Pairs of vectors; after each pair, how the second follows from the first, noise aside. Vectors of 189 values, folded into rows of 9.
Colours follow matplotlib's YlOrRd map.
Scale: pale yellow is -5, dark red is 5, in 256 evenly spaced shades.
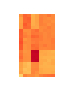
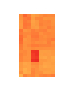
shrunk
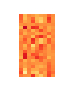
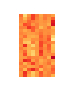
wrapped around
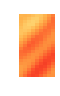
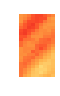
reversed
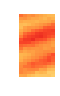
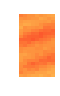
shrunk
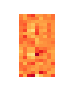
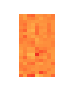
shrunk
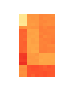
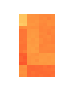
shrunk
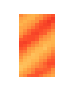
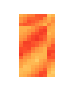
wrapped around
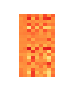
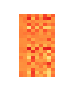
copied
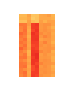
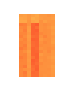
shrunk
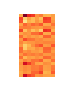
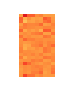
shrunk
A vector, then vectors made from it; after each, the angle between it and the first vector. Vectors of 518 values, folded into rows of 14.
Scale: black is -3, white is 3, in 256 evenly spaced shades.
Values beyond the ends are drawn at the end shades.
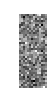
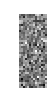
partly aligned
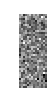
orthogonal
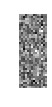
partly aligned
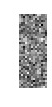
nearly parallel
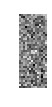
partly aligned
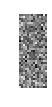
partly opposed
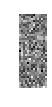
partly aligned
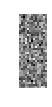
partly aligned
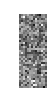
nearly opposite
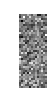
partly opposed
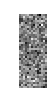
nearly opposite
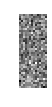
partly opposed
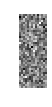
orthogonal
